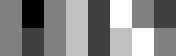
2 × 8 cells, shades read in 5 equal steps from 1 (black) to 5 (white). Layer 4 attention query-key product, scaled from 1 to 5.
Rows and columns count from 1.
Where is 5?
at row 1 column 6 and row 2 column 7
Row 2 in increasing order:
2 2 3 3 3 4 4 5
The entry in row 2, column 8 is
3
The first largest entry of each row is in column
6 7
